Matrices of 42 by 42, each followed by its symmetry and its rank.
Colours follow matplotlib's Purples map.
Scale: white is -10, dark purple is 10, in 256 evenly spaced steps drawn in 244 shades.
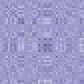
symmetric, rank three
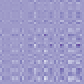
antisymmetric, rank two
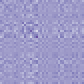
symmetric, rank three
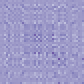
symmetric, rank three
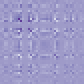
symmetric, rank two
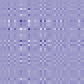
symmetric, rank two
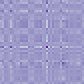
symmetric, rank two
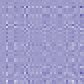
antisymmetric, rank two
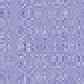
neither, rank five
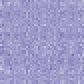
neither, rank five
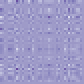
antisymmetric, rank two
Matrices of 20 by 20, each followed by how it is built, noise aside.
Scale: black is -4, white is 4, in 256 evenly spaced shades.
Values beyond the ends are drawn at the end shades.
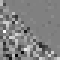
lower triangular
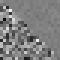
lower triangular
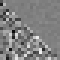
lower triangular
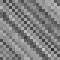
Toeplitz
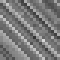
Toeplitz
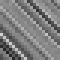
Toeplitz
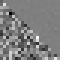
lower triangular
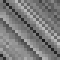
Toeplitz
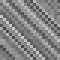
Toeplitz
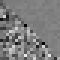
lower triangular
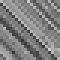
Toeplitz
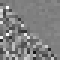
lower triangular
